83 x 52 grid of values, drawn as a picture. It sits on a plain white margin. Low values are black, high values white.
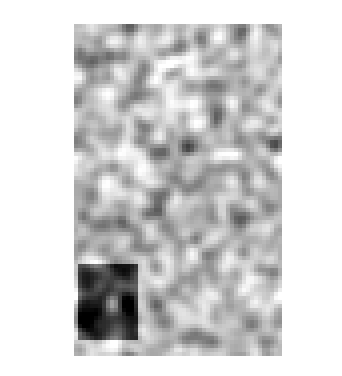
Average level on the scale: 70%. Histogram: skewed, a long tail of low values. Grain: blotchy. Roughest part: bottom left. Odd patch: lower, in the bottom left. Mirror symmetry: none. Ninth with the lowest average: bottom left.
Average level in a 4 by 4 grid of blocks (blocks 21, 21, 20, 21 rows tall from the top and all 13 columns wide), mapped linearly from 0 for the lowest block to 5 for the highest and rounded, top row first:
4555 / 5544 / 3454 / 0355
